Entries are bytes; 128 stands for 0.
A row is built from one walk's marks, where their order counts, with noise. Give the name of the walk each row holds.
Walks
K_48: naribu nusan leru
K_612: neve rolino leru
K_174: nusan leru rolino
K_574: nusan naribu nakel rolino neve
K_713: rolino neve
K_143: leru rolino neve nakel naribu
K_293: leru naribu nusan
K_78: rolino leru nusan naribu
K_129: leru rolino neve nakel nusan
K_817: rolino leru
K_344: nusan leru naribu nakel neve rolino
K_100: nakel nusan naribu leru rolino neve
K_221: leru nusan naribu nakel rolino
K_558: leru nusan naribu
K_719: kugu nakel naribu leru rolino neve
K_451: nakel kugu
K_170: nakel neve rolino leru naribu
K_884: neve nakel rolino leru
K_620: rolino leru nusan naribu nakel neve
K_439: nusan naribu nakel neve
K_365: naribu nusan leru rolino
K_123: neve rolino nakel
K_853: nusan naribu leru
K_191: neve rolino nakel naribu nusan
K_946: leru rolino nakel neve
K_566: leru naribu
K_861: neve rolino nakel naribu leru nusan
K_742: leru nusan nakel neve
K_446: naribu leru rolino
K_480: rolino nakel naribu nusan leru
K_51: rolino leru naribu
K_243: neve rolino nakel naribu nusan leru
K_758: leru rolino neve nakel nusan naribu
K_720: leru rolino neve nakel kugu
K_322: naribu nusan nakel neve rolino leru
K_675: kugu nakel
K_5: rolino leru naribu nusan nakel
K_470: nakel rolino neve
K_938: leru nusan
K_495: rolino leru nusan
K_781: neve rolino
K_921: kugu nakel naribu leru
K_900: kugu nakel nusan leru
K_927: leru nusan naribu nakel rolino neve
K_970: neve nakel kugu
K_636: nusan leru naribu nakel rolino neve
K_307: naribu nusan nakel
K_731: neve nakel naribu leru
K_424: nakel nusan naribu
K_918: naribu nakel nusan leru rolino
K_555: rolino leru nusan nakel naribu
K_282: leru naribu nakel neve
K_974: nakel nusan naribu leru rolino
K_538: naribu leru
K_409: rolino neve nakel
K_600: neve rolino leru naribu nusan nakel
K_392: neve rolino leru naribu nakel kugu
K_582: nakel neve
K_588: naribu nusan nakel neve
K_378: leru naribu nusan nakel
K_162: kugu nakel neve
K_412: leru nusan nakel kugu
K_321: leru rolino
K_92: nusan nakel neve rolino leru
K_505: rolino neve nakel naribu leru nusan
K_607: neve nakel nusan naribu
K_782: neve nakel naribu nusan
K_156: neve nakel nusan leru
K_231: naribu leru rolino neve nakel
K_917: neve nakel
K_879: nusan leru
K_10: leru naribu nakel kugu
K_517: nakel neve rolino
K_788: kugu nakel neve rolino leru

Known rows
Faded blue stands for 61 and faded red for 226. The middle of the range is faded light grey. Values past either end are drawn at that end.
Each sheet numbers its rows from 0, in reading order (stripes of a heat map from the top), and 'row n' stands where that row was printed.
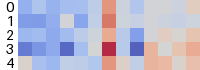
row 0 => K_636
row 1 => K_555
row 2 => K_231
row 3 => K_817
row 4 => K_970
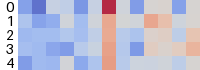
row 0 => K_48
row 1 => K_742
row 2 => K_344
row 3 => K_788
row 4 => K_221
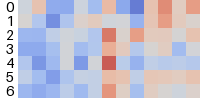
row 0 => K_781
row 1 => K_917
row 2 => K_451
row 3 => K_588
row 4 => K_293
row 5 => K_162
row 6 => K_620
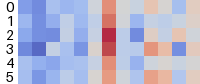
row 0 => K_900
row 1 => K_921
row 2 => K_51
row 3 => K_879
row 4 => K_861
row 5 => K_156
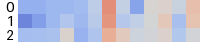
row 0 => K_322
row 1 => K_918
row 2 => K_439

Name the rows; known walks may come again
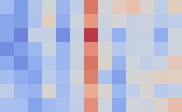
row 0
K_412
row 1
K_378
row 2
K_853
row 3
K_5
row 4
K_921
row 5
K_170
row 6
K_782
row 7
K_719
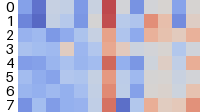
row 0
K_48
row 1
K_879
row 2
K_884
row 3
K_439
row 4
K_446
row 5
K_861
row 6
K_322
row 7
K_321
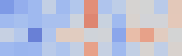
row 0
K_974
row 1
K_100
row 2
K_917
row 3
K_600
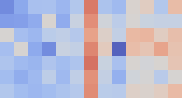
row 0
K_365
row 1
K_555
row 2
K_970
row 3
K_713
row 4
K_392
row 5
K_243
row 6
K_720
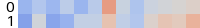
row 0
K_927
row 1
K_470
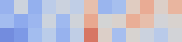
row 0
K_517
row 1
K_742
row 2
K_480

